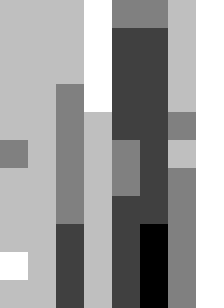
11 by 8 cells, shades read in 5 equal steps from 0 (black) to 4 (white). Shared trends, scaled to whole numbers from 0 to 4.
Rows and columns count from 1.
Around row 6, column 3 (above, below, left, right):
2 2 3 3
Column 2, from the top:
3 3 3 3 3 3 3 3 3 3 3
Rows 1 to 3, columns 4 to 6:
4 2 2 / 4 1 1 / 4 1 1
